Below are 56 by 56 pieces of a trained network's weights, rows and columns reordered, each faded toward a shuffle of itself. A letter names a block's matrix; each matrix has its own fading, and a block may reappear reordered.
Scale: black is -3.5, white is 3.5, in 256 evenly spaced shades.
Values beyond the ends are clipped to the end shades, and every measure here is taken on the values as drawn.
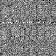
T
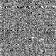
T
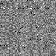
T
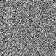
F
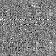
T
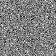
F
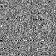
T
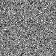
F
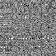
T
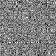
T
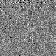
T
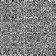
T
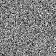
F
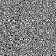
T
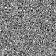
F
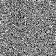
F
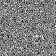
F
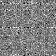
T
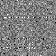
T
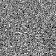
F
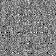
T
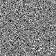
F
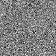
F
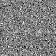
F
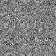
T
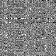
T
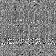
T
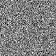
F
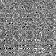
T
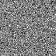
F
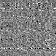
T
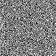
F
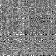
T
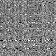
T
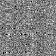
T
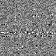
T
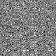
T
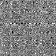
T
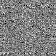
T
